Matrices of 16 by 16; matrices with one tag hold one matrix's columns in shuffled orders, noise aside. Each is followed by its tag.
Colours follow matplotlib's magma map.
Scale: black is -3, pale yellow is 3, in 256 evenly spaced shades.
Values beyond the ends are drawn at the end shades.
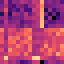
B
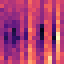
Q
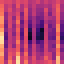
Q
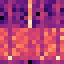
B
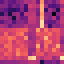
B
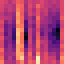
Q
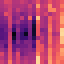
Q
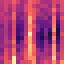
Q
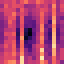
Q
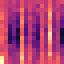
Q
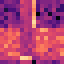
B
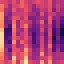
Q
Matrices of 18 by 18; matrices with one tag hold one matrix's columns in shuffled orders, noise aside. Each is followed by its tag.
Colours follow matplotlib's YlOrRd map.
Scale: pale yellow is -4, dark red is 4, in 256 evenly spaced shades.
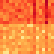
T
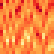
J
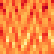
J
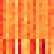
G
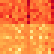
T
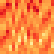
J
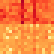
T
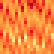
J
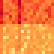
T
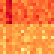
T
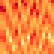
J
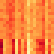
G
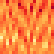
J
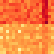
T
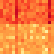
T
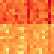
T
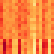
G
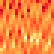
J
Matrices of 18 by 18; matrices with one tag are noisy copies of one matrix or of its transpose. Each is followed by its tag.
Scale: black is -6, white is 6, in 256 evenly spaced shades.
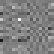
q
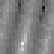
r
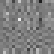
q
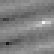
r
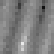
r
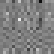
q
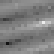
r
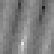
r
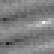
r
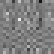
q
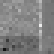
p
